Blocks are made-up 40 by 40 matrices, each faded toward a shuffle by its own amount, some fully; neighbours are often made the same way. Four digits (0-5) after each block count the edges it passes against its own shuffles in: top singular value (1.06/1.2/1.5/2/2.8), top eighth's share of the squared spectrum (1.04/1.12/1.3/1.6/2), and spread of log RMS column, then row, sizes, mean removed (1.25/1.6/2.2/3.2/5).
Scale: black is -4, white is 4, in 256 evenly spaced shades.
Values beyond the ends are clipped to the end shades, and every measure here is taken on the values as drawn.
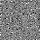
3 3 1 1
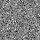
1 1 0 0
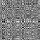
4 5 3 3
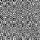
4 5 2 2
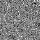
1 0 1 0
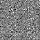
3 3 1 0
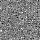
1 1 0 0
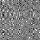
4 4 2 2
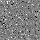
1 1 0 0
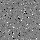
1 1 0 0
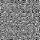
3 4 2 2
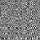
4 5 2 3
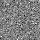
1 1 0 0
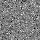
0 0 0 0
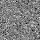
0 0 0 0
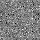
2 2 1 0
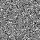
0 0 0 0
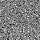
2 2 0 0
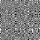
4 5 2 3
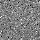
0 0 0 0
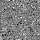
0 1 0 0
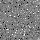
1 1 0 1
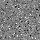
0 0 0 0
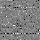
3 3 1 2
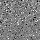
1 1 0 0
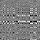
4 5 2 3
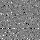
2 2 0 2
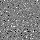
1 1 0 1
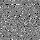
2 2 0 2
